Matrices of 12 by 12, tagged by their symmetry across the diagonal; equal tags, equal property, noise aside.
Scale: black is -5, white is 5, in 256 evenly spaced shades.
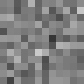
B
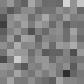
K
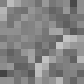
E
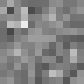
E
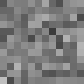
K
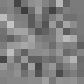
B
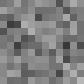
K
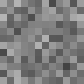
E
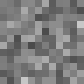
E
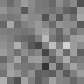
B
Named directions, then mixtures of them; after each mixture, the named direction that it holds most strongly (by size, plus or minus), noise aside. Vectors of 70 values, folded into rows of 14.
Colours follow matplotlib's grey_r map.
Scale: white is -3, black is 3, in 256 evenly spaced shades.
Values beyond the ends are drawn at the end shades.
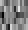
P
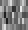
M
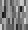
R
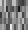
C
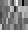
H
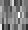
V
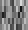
R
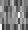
V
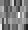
V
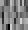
P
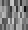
R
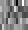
H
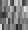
H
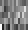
V
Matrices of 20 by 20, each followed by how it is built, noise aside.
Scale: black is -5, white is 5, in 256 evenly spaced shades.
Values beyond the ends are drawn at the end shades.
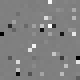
sparse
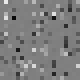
sparse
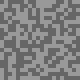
noise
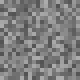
noise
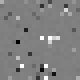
sparse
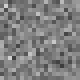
noise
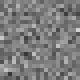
noise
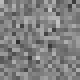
noise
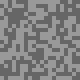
noise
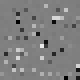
sparse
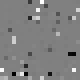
sparse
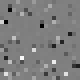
sparse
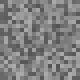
noise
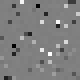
sparse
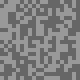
noise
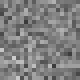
noise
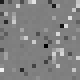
sparse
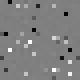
sparse
